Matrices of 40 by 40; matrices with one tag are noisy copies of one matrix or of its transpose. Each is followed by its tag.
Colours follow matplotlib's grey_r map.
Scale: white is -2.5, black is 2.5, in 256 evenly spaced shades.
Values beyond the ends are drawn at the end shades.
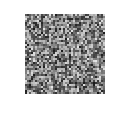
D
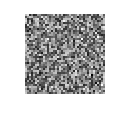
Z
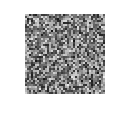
Z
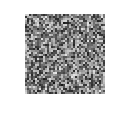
Z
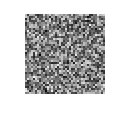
Z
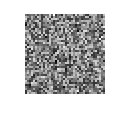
D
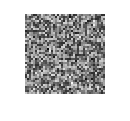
D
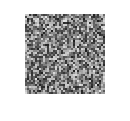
Z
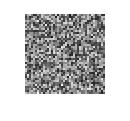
D
